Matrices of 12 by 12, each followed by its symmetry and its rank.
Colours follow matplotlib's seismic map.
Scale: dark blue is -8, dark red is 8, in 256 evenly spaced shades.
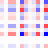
neither, rank one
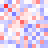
symmetric, full rank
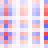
neither, rank one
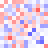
symmetric, full rank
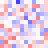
neither, full rank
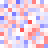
symmetric, full rank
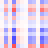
neither, rank one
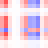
neither, rank one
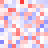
neither, full rank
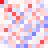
symmetric, full rank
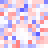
neither, full rank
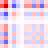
symmetric, rank one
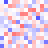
neither, full rank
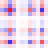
symmetric, rank one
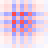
symmetric, rank one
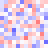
neither, full rank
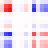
symmetric, rank one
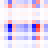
neither, rank one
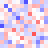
symmetric, full rank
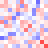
symmetric, full rank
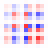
symmetric, rank one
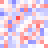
symmetric, full rank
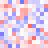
neither, full rank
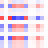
neither, rank one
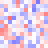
neither, full rank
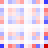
symmetric, rank one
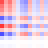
neither, rank one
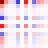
symmetric, rank one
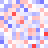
symmetric, full rank
